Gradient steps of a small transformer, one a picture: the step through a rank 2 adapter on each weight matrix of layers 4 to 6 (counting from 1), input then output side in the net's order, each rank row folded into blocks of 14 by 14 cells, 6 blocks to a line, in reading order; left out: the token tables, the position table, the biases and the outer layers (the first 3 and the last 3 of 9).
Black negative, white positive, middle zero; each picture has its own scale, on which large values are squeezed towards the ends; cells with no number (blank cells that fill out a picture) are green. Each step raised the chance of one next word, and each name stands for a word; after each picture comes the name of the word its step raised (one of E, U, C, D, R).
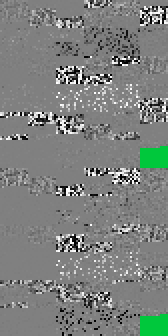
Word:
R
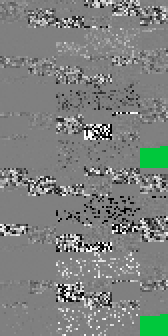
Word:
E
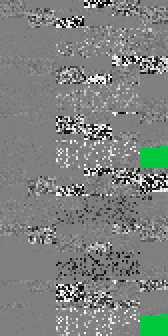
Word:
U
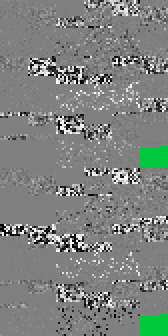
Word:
R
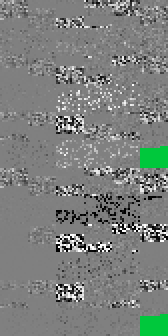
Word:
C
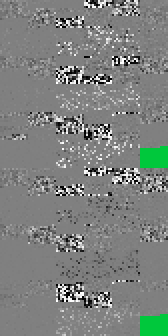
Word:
U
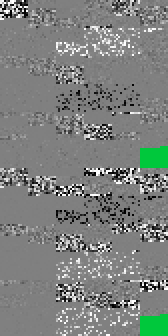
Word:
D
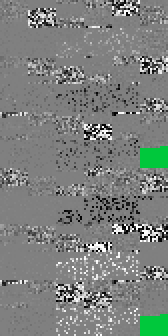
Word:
E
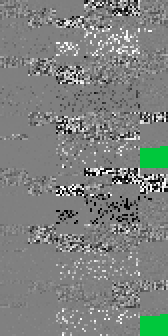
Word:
D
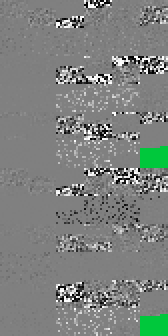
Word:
U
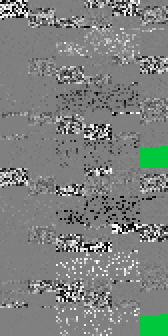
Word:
E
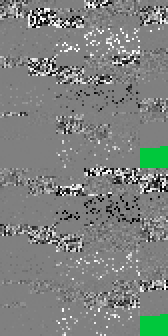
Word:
D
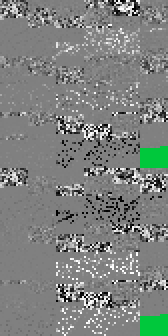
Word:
E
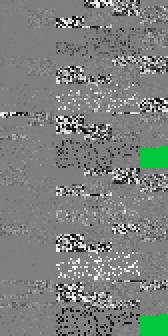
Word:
R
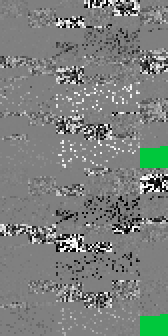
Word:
C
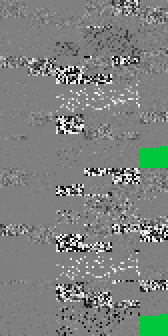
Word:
R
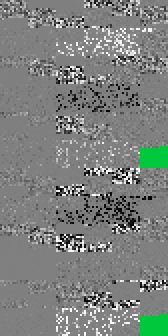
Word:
D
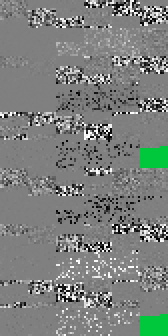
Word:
E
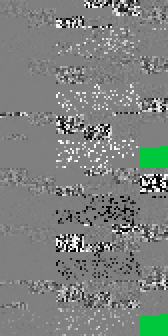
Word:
C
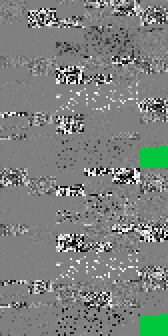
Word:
R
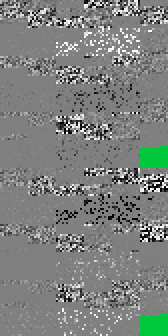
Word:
D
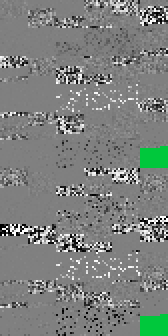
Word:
R
